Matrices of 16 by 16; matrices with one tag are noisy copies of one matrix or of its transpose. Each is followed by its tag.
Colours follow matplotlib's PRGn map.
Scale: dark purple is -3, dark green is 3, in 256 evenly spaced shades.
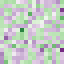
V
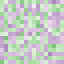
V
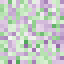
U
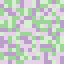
U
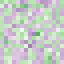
V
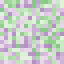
U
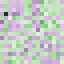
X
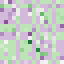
X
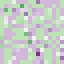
V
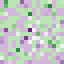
U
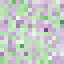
U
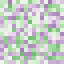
V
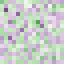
V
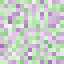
V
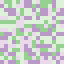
U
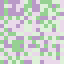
X
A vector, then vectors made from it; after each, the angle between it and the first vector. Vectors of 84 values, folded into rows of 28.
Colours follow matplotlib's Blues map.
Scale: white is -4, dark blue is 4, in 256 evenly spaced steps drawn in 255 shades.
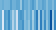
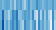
nearly opposite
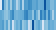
orthogonal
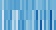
nearly parallel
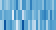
partly aligned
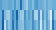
nearly opposite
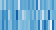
partly opposed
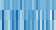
nearly opposite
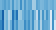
nearly opposite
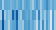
nearly opposite
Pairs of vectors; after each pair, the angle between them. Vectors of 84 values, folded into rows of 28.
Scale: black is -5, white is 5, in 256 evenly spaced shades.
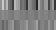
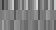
nearly opposite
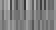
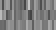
partly aligned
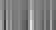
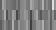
partly opposed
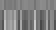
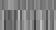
nearly opposite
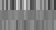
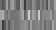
partly opposed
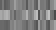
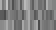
partly opposed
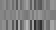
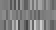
nearly opposite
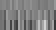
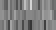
orthogonal
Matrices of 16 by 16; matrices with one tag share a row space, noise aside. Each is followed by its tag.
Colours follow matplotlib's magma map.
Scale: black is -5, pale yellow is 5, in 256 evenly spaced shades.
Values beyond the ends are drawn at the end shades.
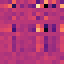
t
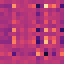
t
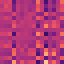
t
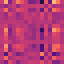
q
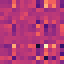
t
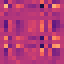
q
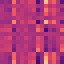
t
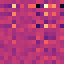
t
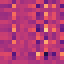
t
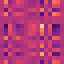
q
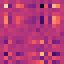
q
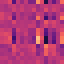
t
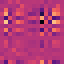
q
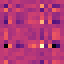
q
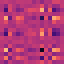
q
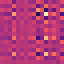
t
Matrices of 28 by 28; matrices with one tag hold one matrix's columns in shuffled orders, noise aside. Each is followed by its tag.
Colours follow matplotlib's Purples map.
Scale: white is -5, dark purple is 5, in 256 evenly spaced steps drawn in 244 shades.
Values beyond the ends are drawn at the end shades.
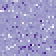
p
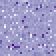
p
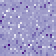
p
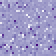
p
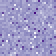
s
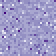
s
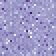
s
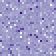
s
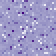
s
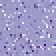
p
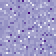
s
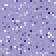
s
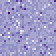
s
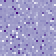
s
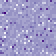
s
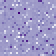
s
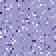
s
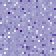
s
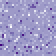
p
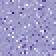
s
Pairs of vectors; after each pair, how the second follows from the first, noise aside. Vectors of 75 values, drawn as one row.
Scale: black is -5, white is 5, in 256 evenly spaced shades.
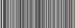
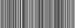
wrapped around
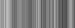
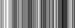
scaled up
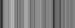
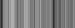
copied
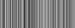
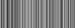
wrapped around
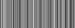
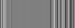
partly zeroed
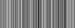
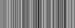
copied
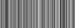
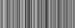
wrapped around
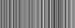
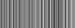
copied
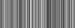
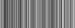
wrapped around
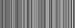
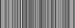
wrapped around
